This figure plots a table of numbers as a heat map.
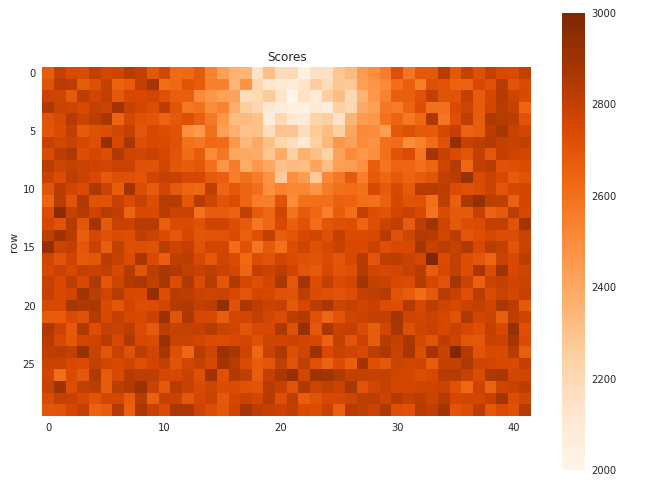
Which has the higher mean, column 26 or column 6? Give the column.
6
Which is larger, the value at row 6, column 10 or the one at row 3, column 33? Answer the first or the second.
the first
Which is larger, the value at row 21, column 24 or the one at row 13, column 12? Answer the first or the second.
the second
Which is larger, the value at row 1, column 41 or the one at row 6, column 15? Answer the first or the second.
the first
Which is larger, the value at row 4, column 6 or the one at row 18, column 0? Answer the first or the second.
the second
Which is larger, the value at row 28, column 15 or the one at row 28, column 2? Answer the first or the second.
the second
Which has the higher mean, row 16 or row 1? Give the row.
16
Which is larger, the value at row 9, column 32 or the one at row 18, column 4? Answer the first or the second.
the second
